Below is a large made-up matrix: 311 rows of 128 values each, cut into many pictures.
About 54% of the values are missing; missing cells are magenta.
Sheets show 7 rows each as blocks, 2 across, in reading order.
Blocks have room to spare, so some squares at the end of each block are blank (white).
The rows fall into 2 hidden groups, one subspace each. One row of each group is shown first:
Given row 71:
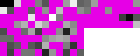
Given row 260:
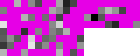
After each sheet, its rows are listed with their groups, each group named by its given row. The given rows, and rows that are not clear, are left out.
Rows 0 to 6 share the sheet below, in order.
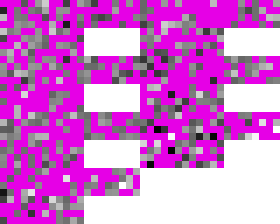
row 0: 71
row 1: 260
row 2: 260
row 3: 260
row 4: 71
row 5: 260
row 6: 260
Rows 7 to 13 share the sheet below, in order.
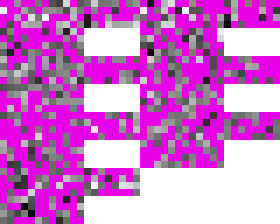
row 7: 71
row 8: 71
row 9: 260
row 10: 71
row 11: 260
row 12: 260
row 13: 260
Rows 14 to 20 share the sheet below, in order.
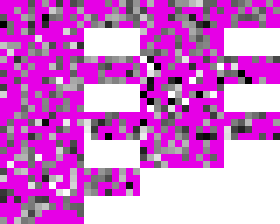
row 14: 71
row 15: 71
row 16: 71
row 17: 260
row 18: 71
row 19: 71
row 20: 71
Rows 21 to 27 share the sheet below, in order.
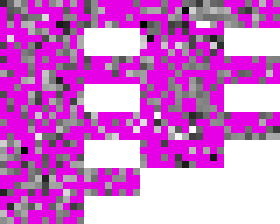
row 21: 71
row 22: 71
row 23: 71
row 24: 71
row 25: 260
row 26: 71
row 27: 71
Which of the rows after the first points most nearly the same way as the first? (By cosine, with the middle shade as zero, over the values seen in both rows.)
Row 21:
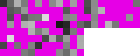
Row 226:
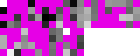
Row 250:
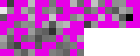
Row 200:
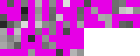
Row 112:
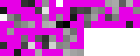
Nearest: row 112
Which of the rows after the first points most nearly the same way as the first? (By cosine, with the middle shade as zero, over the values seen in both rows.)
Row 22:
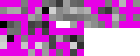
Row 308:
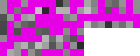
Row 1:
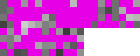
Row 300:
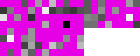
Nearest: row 308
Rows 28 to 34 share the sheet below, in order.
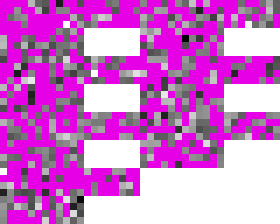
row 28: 71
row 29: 71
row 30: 260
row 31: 260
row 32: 71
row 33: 260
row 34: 71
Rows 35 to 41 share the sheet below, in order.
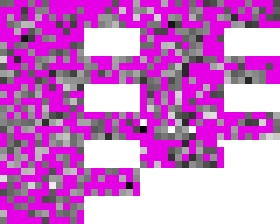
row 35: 260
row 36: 260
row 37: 71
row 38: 71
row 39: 71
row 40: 71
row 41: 71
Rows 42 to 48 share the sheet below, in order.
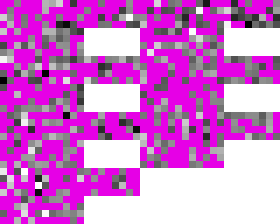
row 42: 71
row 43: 71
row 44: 71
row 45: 260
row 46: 260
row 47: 71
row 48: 260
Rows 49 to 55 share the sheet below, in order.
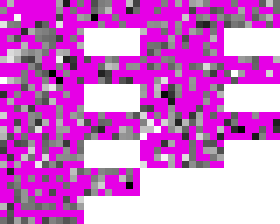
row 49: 260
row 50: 71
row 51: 71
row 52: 260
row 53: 260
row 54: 260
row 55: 71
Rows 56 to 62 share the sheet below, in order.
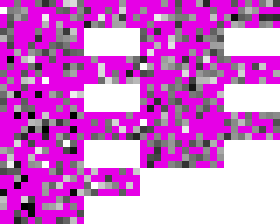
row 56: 71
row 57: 260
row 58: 71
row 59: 71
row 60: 71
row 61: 71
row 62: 260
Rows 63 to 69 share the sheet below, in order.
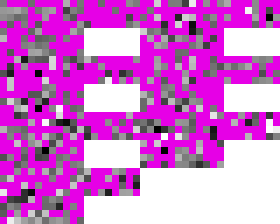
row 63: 71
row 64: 260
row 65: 260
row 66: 260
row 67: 71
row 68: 260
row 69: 260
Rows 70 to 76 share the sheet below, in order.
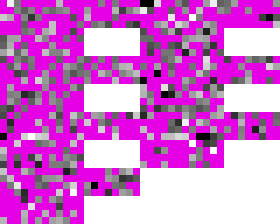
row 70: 71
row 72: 260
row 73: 260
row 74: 260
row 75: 71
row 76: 260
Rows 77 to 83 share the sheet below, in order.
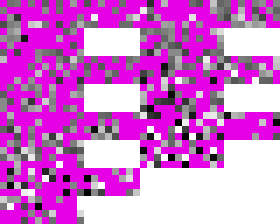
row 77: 260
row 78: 71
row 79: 260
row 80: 260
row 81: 260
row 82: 260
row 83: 71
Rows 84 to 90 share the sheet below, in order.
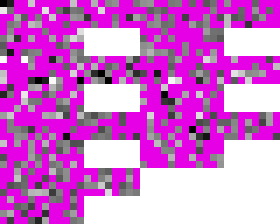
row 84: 71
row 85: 71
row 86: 260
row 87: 260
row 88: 71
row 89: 71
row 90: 260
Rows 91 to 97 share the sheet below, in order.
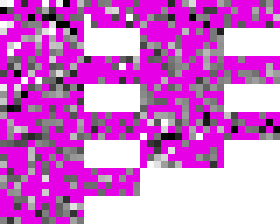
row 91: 71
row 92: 71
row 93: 260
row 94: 260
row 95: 260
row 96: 260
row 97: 71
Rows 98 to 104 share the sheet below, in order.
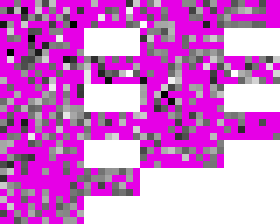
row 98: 260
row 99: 71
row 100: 71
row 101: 260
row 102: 260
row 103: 260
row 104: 71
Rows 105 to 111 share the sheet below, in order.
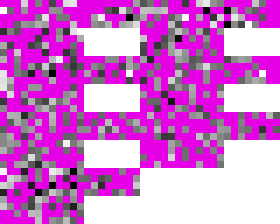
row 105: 71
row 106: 71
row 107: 71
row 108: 260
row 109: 260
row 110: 260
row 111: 71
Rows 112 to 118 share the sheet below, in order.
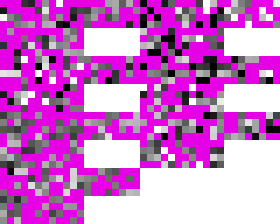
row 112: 71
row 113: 260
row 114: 260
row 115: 71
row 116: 260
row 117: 260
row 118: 71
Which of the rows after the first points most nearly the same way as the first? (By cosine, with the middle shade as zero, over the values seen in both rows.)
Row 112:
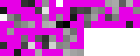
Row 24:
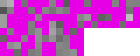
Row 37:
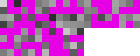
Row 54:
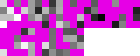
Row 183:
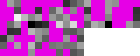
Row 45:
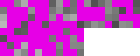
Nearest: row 24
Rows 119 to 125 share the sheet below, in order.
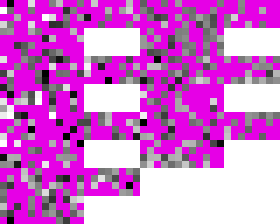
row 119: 71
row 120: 260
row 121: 71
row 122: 71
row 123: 71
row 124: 71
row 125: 71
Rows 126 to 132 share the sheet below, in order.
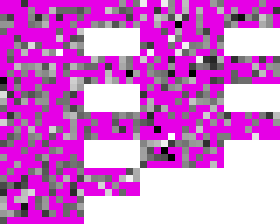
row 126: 260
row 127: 260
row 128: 71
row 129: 71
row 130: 71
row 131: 260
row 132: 260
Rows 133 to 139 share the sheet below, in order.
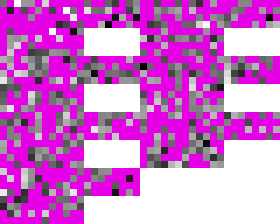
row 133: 71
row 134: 71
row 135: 260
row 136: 71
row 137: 260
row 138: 260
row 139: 260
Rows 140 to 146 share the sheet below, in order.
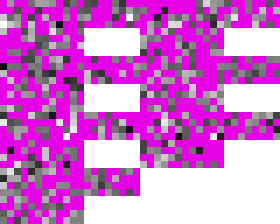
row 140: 71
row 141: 260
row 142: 71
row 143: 71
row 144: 71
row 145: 260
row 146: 71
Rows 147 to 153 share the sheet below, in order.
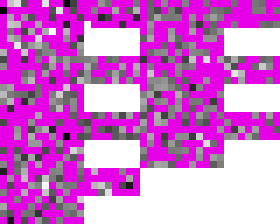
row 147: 71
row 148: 71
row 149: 260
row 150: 260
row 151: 71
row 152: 260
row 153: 71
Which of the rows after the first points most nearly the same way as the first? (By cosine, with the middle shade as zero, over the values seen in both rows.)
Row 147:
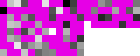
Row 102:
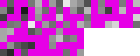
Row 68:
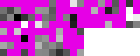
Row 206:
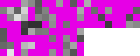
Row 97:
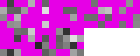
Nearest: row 206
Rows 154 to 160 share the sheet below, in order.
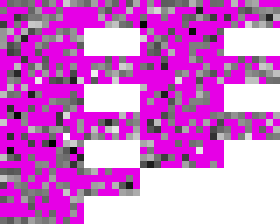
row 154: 260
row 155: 71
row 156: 260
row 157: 260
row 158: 71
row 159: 260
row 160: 71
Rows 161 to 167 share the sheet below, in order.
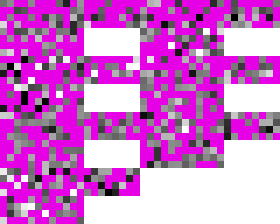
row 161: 71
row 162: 260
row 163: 260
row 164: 71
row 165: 71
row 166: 71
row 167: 260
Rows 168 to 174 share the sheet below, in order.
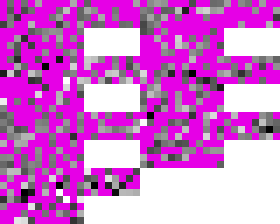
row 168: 260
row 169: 71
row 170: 71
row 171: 71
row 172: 260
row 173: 71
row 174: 260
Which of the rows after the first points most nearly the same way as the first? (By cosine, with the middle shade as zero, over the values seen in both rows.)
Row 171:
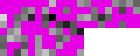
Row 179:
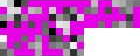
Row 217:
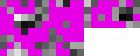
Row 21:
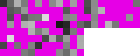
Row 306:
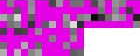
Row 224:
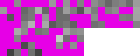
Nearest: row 21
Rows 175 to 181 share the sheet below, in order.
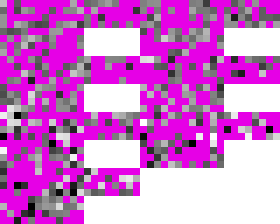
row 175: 260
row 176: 260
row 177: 260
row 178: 71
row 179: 71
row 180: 71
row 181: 260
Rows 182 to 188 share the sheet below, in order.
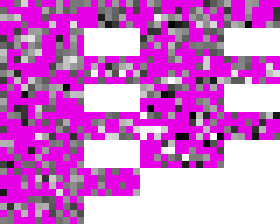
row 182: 260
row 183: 260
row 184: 260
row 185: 260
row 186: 260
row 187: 260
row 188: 71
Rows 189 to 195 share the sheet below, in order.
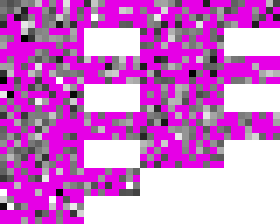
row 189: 260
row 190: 260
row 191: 71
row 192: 71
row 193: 260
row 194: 260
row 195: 71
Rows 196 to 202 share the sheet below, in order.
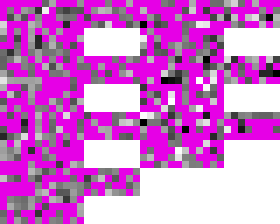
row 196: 71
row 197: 71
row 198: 71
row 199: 260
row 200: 260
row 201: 71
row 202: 71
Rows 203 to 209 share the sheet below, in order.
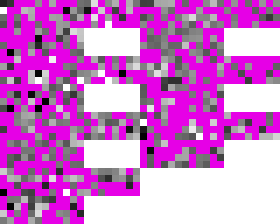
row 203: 71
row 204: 71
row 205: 260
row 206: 260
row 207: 71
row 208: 71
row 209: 71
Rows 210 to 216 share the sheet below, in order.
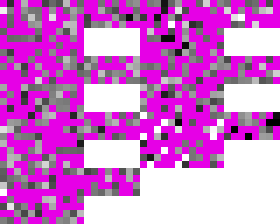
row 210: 71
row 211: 260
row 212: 260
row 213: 260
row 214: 71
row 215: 260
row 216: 71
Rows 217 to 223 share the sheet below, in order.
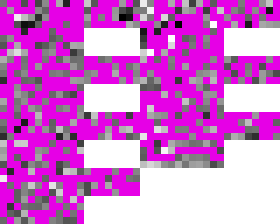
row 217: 260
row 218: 260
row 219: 71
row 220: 260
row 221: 260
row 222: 260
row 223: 71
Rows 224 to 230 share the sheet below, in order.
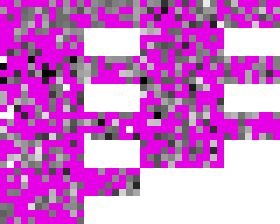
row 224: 260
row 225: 260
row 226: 71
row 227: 71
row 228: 71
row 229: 71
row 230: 260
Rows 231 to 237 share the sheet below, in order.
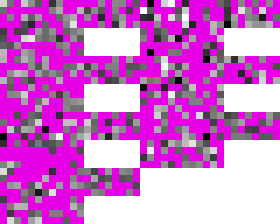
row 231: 260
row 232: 71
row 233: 260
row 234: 260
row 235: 71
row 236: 71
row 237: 260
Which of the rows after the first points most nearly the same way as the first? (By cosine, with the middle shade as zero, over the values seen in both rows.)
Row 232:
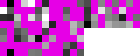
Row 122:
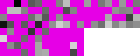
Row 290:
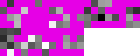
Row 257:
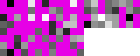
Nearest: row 257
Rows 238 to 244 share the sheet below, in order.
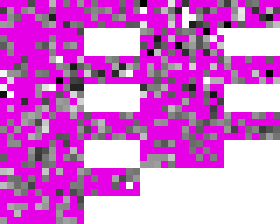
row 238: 71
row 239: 71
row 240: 71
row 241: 71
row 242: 71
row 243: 260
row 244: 71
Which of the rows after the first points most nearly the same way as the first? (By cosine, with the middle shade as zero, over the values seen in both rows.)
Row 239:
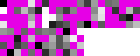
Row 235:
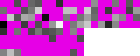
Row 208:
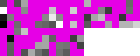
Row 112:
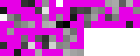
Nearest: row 208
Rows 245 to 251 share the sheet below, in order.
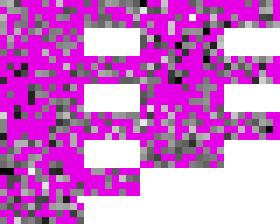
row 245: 71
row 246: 71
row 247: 260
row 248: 260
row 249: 71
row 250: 71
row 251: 71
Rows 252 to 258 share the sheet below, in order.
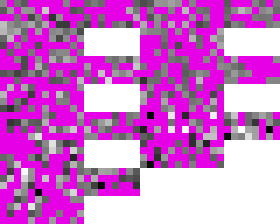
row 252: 71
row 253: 71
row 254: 260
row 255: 71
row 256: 71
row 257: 71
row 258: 260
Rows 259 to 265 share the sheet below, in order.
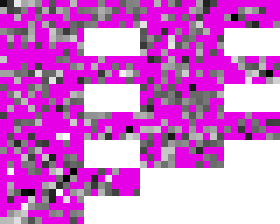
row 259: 71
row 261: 260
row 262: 71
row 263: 71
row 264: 260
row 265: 260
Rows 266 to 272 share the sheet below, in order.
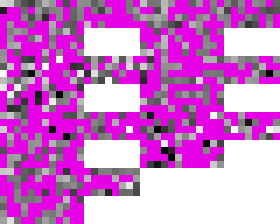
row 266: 71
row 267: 260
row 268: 71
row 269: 71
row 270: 71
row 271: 260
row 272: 71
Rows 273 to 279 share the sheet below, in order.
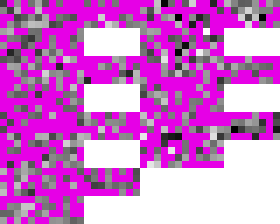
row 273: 260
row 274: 260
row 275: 71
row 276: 260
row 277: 260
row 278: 260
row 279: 260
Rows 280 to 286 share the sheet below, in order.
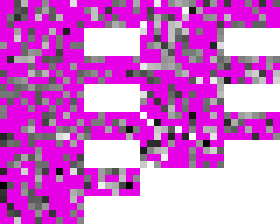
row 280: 260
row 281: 71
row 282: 71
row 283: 71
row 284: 71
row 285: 260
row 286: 71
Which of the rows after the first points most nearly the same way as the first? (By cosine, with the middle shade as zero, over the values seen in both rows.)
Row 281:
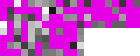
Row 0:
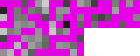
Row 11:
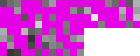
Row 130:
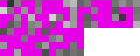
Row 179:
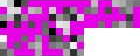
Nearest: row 0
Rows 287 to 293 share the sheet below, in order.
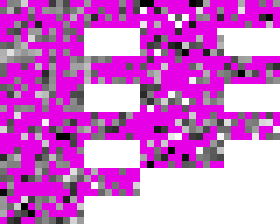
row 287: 260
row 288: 71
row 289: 71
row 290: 260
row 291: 71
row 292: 260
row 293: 260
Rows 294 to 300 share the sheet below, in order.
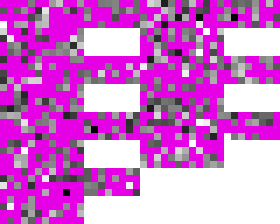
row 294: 71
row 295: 260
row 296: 260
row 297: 71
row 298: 260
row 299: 71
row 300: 71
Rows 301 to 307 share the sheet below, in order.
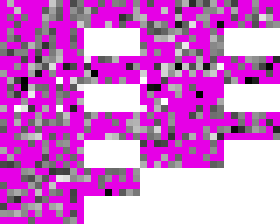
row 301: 260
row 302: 260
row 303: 260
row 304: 260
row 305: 260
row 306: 260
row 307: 71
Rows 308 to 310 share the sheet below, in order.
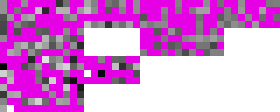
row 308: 71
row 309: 71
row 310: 71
